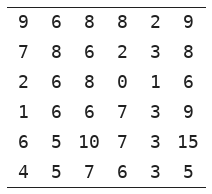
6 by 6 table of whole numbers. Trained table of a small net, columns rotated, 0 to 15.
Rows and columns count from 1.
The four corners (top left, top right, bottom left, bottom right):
9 9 4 5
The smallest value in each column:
1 5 6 0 1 5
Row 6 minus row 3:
2 -1 -1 6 2 -1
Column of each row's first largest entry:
1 2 3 6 6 3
